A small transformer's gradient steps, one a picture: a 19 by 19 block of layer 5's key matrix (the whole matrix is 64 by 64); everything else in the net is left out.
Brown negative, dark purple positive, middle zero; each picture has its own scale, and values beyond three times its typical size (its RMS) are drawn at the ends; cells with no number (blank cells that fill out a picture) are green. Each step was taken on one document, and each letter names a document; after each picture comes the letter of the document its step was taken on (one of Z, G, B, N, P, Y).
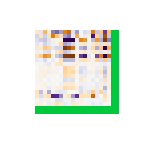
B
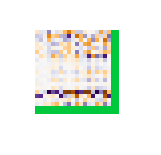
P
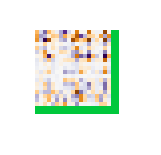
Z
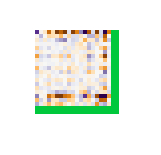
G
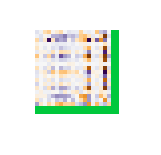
G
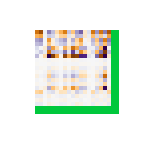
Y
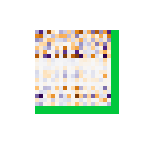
Y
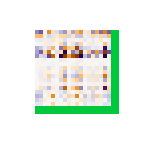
Y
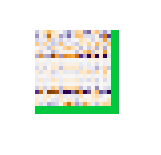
P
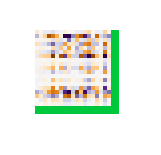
P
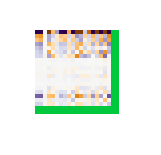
Y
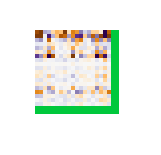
Y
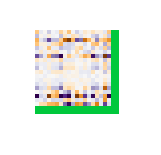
P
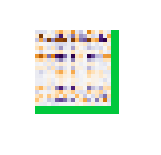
G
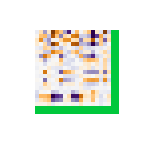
B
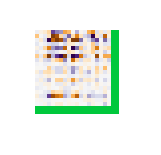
B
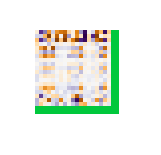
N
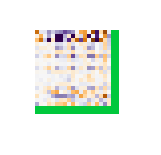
G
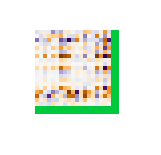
P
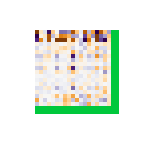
G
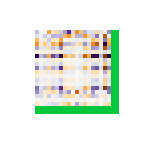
P
